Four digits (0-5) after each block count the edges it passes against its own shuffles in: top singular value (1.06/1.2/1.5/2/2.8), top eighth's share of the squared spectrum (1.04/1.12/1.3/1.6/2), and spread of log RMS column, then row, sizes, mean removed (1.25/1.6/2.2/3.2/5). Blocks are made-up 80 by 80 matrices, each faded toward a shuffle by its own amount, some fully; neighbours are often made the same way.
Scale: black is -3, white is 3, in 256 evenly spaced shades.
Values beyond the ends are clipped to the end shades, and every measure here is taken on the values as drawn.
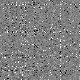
3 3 2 2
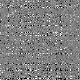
3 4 3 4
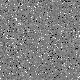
0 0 0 0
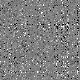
2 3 3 2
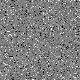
0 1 1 1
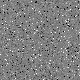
1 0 0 0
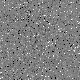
0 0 0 0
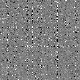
3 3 3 2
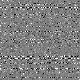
4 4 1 4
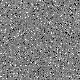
1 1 0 1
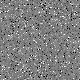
0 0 0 0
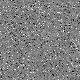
0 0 0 0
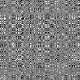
5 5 4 4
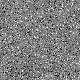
2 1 0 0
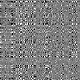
5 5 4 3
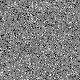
2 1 0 0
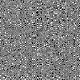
4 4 2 2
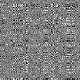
5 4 3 3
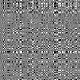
5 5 4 4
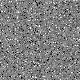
2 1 0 1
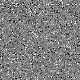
3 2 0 2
